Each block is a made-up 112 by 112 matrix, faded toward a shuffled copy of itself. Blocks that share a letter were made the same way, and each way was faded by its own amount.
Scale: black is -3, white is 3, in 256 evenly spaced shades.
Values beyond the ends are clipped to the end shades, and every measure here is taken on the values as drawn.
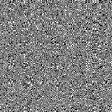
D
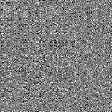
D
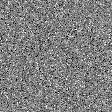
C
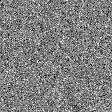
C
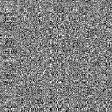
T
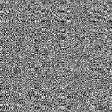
T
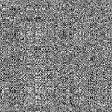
T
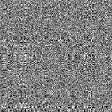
T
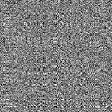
T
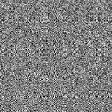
T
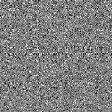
D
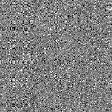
D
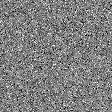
C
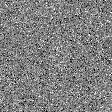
C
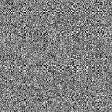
T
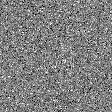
C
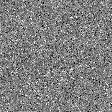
C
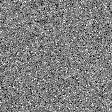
C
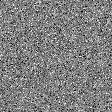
C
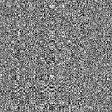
T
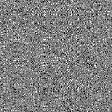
D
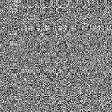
T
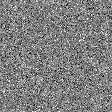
C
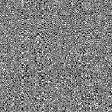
D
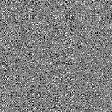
D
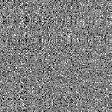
D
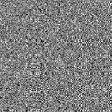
T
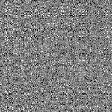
D
